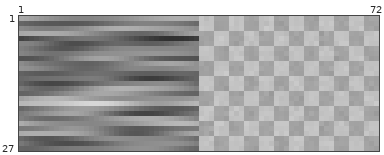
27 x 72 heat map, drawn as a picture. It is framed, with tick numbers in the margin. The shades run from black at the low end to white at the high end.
The table splits into one row of 2 panels. Panel 1,1: middling, streaked across, strong in contrast. Panel 1,2: high, checkered.
